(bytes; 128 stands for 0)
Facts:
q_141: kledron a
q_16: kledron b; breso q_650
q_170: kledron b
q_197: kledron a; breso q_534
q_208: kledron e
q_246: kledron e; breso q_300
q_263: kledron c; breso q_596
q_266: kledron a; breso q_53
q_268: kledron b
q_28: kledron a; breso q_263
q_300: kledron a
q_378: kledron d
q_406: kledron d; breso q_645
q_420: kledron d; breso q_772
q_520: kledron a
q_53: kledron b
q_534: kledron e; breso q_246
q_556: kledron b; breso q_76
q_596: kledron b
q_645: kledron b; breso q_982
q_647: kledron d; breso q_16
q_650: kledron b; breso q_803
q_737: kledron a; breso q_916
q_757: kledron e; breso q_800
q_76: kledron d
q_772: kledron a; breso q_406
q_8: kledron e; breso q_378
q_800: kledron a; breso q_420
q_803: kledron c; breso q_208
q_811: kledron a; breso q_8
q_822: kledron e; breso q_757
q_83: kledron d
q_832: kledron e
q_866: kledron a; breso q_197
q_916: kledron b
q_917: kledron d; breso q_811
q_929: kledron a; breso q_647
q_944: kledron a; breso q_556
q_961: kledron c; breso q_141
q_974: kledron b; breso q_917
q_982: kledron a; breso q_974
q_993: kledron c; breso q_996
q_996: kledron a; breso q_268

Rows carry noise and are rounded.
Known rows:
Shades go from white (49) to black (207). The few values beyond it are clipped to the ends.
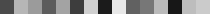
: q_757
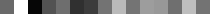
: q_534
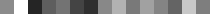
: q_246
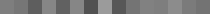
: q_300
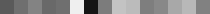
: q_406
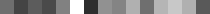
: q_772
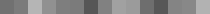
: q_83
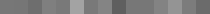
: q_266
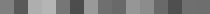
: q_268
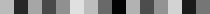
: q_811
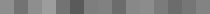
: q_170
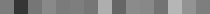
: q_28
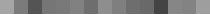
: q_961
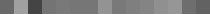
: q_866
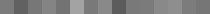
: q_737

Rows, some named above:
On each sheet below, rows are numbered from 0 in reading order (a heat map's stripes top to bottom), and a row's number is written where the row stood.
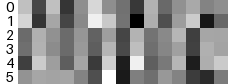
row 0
q_8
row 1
q_811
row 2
q_822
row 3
q_822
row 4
q_757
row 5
q_974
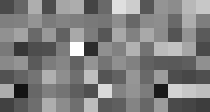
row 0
q_420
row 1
q_832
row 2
q_645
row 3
q_772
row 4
q_993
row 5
q_996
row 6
q_263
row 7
q_996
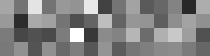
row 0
q_917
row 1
q_596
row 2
q_772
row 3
q_300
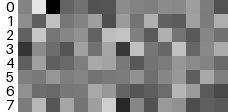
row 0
q_197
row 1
q_378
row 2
q_16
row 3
q_800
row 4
q_929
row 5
q_832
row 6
q_944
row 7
q_982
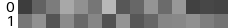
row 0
q_996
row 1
q_300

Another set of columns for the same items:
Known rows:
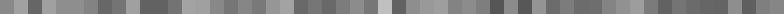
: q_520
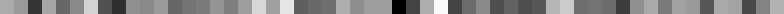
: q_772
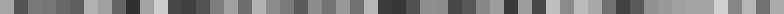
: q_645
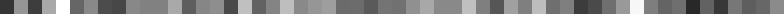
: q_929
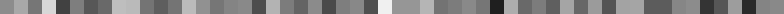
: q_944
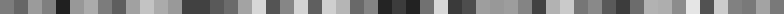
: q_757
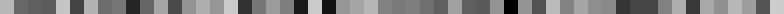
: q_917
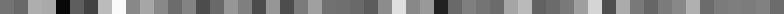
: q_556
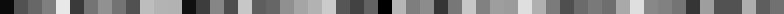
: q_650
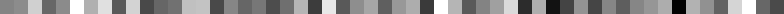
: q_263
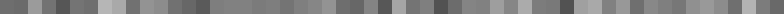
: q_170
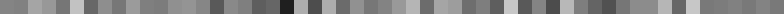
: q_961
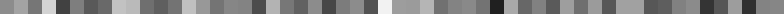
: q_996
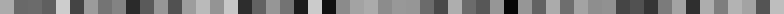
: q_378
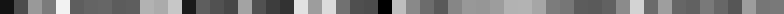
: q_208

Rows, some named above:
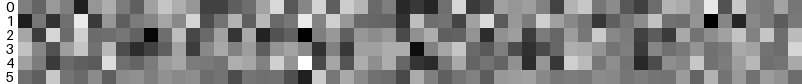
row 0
q_757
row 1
q_647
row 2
q_8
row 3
q_982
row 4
q_406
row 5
q_832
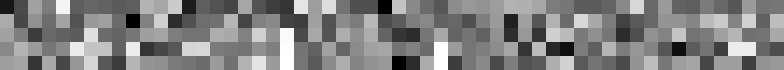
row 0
q_208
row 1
q_974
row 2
q_406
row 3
q_28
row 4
q_800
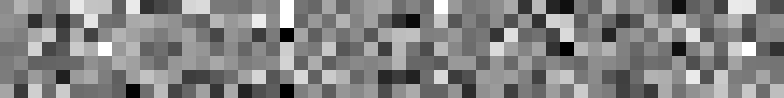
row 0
q_28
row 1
q_420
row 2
q_993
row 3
q_596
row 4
q_83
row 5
q_757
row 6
q_8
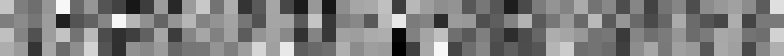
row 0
q_811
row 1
q_76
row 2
q_982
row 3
q_772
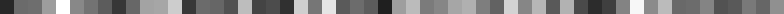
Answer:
q_803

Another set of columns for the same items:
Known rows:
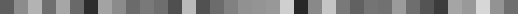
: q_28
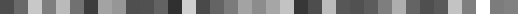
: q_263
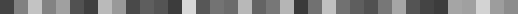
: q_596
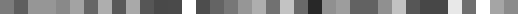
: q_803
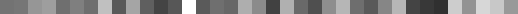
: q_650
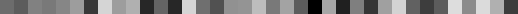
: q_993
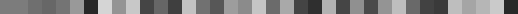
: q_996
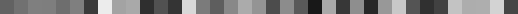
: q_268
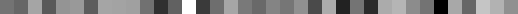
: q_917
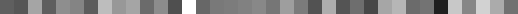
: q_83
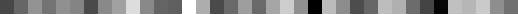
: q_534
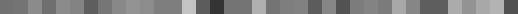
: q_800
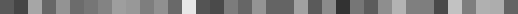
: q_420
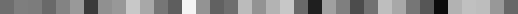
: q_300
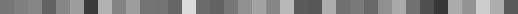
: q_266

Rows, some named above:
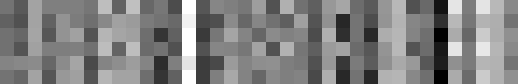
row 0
q_647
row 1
q_406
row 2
q_378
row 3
q_647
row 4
q_982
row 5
q_378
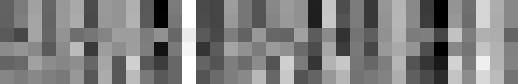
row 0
q_8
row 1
q_8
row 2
q_420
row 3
q_811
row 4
q_208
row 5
q_929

